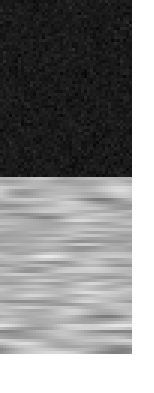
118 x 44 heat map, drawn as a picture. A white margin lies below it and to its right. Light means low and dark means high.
It is made of 2 by 1 panels. Panel 1,1: very high, fine-grained, faint in contrast. Panel 2,1: low, streaked across.
